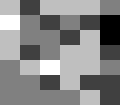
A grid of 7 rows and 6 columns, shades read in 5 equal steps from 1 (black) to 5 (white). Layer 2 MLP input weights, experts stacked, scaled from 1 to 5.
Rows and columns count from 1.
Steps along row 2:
down down up down down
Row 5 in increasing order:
3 3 4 4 4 5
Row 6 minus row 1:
-1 1 -2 0 -2 -1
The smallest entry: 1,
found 2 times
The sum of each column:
26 20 22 24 24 14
